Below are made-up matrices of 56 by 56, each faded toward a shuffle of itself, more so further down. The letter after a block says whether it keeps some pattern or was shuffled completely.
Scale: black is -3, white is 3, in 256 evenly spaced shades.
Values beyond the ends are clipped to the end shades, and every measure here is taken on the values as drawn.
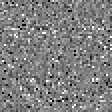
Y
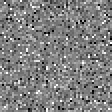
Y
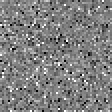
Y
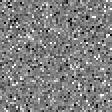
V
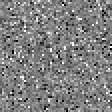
V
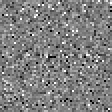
Y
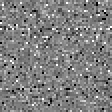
Y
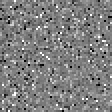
V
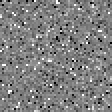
V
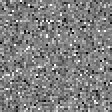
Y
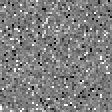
V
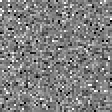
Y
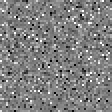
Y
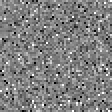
V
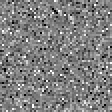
V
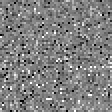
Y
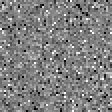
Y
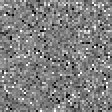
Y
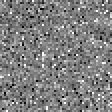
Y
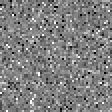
Y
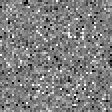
V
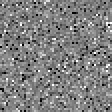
V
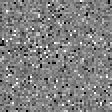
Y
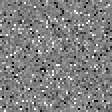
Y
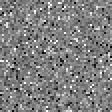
V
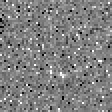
V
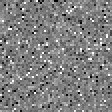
V
